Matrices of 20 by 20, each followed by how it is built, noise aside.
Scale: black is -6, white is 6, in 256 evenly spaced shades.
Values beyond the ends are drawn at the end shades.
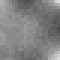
smooth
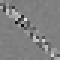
banded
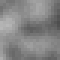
smooth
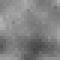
smooth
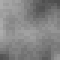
smooth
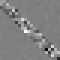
banded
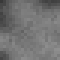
smooth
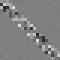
banded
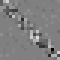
banded
